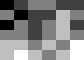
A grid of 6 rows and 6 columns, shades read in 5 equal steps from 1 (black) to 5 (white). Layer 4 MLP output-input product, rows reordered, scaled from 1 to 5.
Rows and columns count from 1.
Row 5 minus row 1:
3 2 0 1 1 3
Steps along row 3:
up down up up down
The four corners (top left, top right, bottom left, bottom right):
1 2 4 5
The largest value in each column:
4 5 4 4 4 5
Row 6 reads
4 5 4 3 4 5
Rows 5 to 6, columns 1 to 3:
4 4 3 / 4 5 4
